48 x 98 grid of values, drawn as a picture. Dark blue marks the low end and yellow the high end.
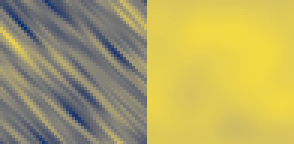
The table splits into one row of 2 panels. Panel 1,1: middling, slanting down to the right, strong in contrast. Panel 1,2: very high, smooth, faint in contrast.
